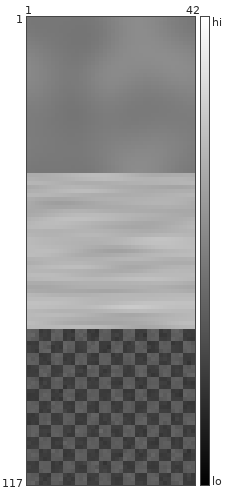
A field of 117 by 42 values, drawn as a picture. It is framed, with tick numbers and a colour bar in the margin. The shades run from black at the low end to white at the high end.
The table splits into 3 rows of 1 panel. Panel 1,1: middling, smooth, faint in contrast. Panel 2,1: high, streaked across, faint in contrast. Panel 3,1: low, checkered.
